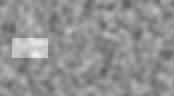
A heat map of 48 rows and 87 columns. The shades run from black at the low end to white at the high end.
Histogram: skewed, a long tail of high values. Grain: blotchy. Odd patch: higher, in the middle left. Ninth with the highest average: middle left.
